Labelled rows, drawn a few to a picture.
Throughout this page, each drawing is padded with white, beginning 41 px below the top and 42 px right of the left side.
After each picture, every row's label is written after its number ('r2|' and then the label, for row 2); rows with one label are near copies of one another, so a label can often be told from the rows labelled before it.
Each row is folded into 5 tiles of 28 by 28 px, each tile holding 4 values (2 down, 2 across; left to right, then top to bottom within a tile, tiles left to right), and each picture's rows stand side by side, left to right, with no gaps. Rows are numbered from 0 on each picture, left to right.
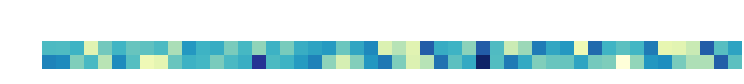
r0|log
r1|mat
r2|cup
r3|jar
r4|cup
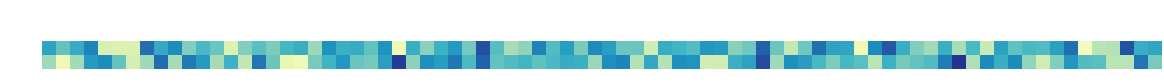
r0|cup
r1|log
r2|mat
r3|jar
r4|log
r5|jar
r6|mat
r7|cup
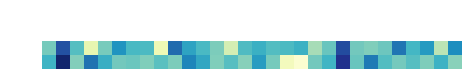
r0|jar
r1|log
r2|jar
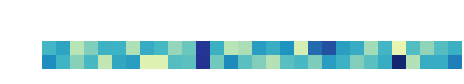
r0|log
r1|jar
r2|mat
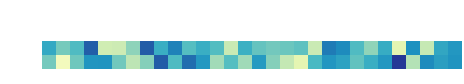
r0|cup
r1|log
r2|mat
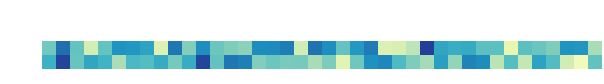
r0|jar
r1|jar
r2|cup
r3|log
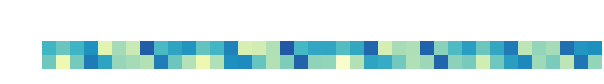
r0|cup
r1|cup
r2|cup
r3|cup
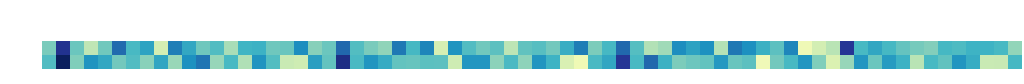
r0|jar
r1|log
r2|jar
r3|log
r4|jar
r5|cup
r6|log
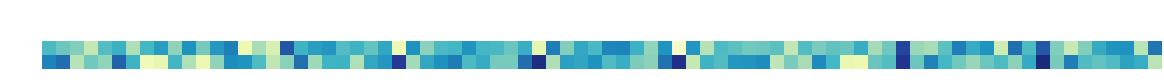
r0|log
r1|cup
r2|mat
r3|mat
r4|mat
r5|log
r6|jar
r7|jar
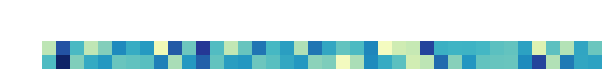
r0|jar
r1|jar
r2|cup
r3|mat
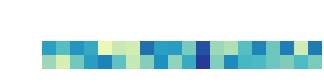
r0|cup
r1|jar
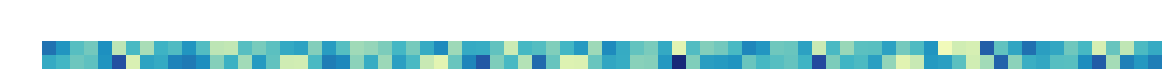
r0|mat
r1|log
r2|log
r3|log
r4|mat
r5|mat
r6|cup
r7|mat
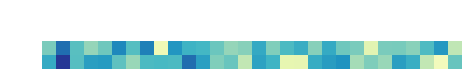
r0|jar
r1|log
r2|log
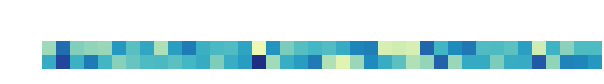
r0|jar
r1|mat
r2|cup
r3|mat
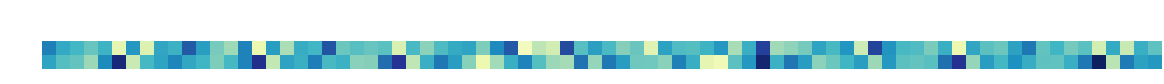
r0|mat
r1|mat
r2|mat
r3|cup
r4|log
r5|jar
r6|mat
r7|mat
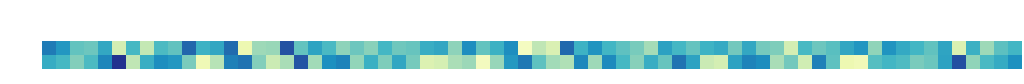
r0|mat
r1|cup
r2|log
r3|cup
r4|log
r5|log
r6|mat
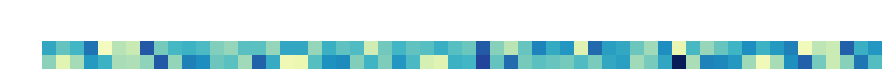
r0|cup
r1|log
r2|log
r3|jar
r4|mat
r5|cup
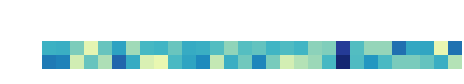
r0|log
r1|log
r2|jar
